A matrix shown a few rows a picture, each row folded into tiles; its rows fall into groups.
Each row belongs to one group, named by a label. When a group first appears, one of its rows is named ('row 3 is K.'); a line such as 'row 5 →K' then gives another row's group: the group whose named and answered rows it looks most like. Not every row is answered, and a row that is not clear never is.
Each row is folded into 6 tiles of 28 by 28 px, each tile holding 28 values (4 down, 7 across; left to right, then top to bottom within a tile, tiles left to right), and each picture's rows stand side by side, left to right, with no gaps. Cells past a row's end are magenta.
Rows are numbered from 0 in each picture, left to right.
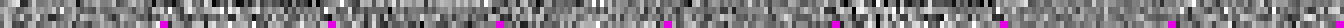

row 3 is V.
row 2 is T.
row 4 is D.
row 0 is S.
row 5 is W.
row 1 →W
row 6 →S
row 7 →S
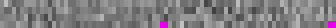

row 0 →T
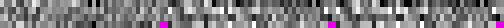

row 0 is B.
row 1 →W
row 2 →W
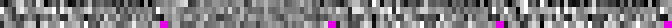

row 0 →W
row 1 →S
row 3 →W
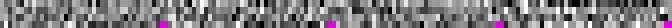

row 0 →B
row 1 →B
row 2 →T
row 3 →W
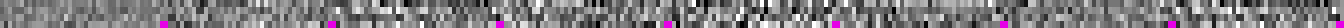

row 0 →V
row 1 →V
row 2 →W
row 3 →B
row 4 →V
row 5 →T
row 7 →W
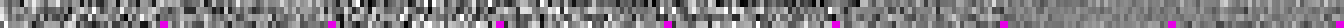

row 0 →B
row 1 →T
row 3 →W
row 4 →W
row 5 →D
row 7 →T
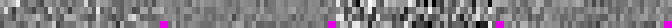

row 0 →S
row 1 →B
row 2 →B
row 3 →B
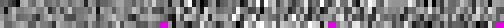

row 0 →D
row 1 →V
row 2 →B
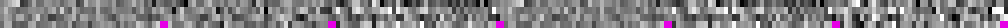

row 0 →S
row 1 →D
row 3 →S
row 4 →W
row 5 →S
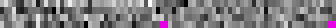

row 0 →T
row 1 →D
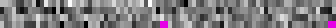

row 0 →T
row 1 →D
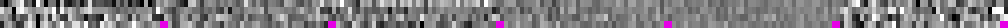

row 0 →W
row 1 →D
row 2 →T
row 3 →T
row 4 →T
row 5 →S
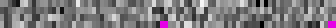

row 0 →D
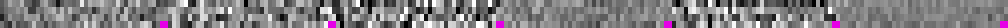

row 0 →V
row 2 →V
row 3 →B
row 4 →W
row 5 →T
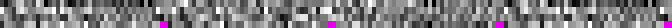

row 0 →W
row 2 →B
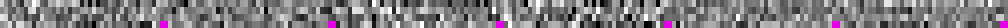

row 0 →B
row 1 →D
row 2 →W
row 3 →B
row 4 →V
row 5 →T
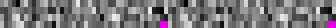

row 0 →D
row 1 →D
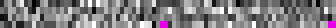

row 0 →V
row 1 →W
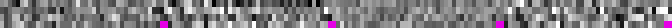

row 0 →D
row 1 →W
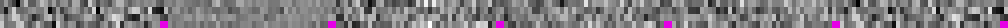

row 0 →D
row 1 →T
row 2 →V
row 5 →D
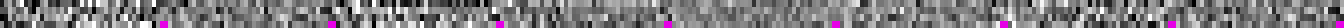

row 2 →W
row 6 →B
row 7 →D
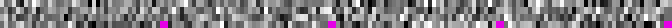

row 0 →B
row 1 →S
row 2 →V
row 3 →B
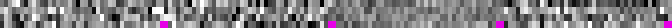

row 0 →S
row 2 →V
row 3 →W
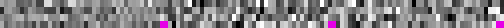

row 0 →T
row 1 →V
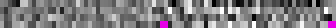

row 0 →D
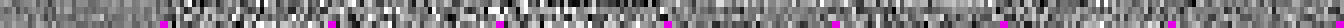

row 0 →T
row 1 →V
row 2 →S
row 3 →W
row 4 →T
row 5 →T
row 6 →V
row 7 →D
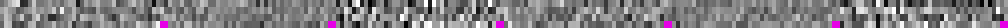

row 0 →S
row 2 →V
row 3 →B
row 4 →V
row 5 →W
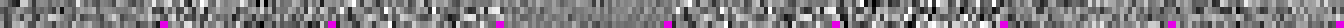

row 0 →D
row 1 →B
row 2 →S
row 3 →B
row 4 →S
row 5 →V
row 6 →V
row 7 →T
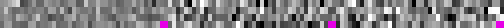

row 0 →S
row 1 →B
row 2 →S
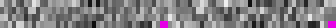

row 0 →B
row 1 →B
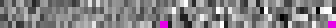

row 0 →V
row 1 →S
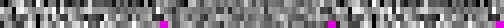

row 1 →D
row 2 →W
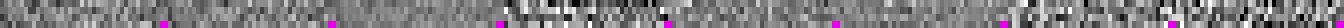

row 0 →V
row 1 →V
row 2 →V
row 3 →W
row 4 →S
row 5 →T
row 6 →S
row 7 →B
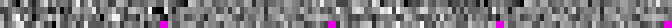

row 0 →D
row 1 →D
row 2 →W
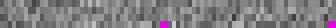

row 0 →V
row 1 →B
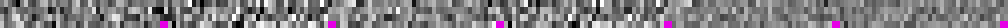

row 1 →V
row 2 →S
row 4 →S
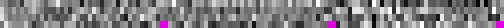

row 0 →B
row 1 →T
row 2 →W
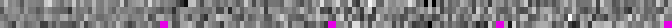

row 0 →T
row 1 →D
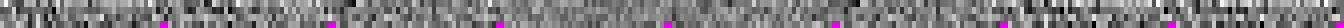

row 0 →T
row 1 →T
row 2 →D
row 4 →V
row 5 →D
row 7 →T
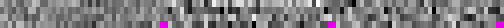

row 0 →B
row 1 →T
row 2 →D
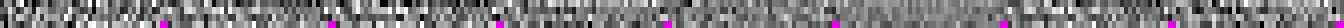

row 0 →V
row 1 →W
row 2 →W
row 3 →T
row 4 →D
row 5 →T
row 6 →W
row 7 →T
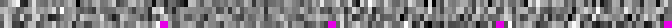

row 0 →S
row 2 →B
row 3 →B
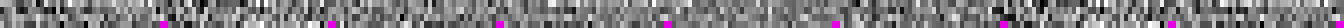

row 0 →T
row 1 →V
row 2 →B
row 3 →T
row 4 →S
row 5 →D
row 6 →V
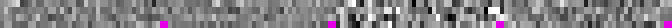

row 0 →S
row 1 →T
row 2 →S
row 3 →B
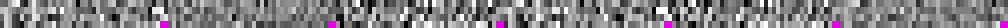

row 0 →S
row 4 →V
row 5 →S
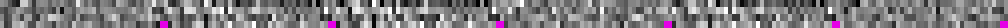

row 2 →W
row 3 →S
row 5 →D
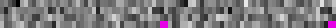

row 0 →D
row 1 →D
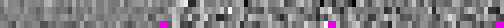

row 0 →T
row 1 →S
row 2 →D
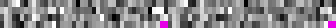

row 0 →S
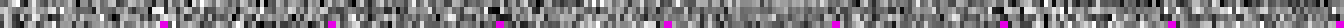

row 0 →S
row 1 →B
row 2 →D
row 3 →V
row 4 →T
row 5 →D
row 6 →W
